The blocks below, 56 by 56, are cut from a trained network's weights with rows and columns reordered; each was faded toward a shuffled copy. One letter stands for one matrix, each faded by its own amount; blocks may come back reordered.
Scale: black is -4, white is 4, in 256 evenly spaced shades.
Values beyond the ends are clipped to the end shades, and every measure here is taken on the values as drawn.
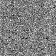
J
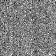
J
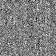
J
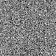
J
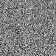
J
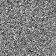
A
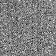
J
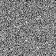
A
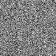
A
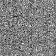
J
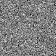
A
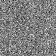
J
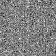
J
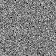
A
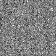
J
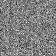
J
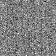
J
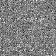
J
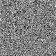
A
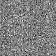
J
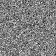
A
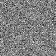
A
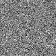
A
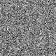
A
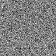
A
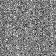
J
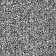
J
